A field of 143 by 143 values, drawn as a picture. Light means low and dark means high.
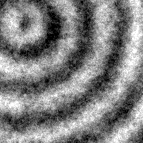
The top middle is the ninth with the highest average. There is no overall slope. Concentric rings centre on the top left. The ninth with the lowest average is the top right.
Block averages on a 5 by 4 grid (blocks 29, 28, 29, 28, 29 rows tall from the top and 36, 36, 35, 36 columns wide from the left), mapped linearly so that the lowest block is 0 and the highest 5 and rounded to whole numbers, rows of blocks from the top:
2431
3541
0421
0133
3121
